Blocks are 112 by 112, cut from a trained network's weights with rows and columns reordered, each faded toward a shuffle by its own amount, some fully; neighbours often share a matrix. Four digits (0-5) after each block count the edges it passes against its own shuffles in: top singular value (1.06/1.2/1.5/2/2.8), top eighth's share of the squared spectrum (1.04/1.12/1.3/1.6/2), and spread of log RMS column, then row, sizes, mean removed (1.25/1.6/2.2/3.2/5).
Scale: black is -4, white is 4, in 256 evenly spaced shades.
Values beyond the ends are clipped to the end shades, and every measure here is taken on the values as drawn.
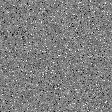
0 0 0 0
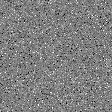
0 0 0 0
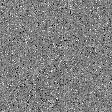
1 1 0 0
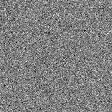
3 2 0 1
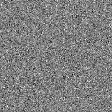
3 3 1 1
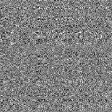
4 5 2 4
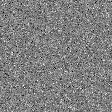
0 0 0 0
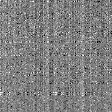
4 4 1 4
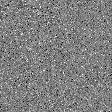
0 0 0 0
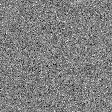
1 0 0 0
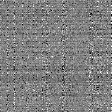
4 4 4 1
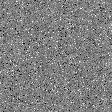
0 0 0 0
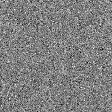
2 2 0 1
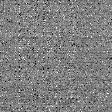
2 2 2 0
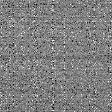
3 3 3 0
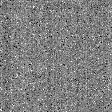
2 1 0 1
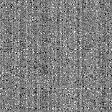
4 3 0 3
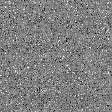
2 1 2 0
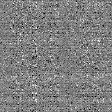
3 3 3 1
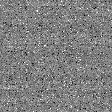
2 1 1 0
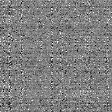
3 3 3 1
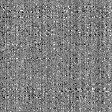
4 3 0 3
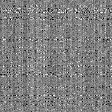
4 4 0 4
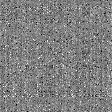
3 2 0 2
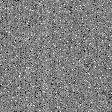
2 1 0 0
